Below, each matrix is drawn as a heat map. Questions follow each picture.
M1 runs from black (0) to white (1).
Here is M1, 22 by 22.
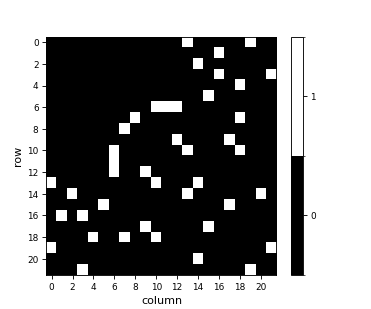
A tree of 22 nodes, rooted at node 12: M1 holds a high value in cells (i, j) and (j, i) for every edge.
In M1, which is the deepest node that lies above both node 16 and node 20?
13
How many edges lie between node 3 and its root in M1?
7
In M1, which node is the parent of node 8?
7
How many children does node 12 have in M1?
2
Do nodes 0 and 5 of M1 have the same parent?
no
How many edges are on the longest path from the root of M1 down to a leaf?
9
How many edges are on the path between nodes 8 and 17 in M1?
7
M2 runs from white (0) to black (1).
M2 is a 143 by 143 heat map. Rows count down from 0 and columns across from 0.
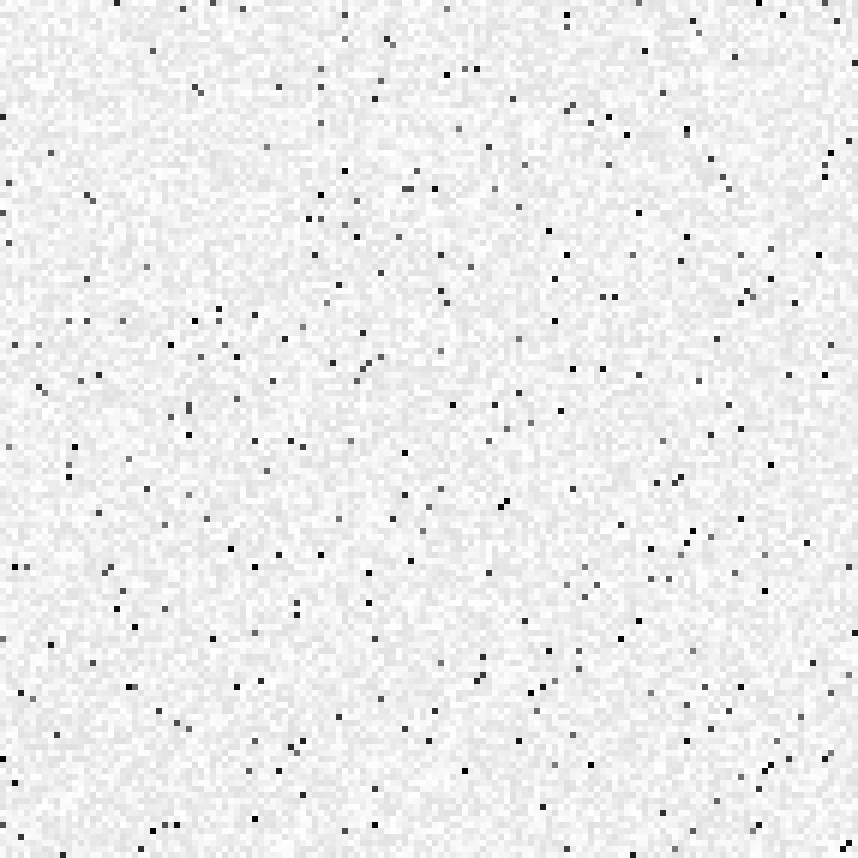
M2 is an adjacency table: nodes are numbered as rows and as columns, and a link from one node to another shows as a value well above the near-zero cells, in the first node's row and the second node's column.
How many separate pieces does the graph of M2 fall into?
4
